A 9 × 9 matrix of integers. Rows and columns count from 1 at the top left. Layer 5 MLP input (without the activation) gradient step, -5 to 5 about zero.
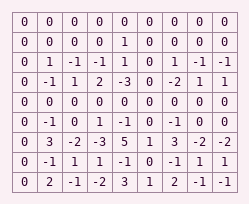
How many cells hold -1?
14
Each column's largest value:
0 3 1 2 5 1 3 1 1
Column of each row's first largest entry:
1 5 2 4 1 4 5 3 5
